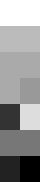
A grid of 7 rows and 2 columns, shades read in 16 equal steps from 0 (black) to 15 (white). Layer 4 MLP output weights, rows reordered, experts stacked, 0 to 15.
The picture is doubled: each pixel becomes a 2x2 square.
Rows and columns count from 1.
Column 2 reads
15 11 10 9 13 7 0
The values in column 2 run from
0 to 15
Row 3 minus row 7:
8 10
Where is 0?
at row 7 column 2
